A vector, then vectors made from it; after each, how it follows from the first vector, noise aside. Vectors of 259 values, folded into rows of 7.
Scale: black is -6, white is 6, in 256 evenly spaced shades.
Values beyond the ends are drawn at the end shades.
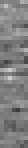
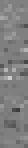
partly zeroed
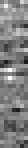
scaled up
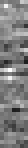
scaled up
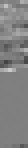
partly zeroed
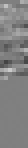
partly zeroed
